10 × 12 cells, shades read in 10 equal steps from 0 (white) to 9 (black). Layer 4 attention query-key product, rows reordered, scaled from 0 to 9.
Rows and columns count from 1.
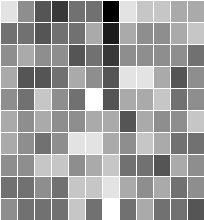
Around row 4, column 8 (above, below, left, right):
4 3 6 1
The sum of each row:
48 53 54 48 43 43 40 44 43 50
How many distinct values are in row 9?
5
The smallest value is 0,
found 2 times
